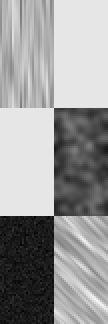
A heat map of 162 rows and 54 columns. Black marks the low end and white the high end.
The table splits into 3 rows of 2 panels. Panel 1,1: high, streaked downward. Panel 1,2: very high, flat. Panel 2,1: very high, flat. Panel 2,2: low, blotchy. Panel 3,1: very low, fine-grained, faint in contrast. Panel 3,2: high, slanting down to the right.
